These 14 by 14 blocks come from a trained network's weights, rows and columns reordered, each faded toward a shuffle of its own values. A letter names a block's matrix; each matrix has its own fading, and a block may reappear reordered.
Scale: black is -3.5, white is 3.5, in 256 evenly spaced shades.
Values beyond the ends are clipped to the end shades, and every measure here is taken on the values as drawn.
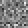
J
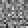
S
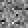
J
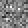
S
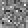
S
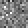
S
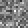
J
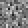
S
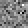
S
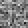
J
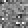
S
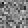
S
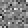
S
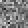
J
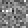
S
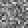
S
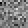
J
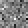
S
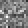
J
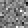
S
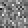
S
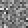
J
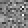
S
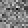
S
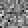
S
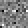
J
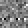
J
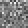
J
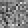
S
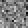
S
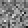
J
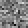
S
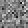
S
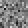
S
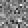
S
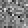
S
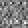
J
